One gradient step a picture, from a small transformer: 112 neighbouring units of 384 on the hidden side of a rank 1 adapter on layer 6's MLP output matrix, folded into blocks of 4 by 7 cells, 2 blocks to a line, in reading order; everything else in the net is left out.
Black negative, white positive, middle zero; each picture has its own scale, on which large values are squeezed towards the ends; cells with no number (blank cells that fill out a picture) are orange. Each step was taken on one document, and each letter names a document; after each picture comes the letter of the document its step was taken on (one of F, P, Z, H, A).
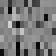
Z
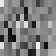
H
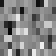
H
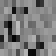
H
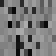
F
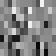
H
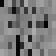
F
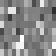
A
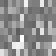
A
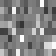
A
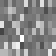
A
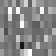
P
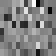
P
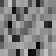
H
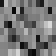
H
